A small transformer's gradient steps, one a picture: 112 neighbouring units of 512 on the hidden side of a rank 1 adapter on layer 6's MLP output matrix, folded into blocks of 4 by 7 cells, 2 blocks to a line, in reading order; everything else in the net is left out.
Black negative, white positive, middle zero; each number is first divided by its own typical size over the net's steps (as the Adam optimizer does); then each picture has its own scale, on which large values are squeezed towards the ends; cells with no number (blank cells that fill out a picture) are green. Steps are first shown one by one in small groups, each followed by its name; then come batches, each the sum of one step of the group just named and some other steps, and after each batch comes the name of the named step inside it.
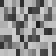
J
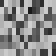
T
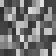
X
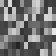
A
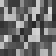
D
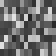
T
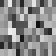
J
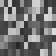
A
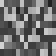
A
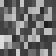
D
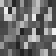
D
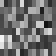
X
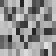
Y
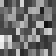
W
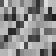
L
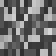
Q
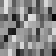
L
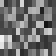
W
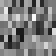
Y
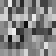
Y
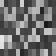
W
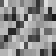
L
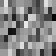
L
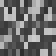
Q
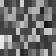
W
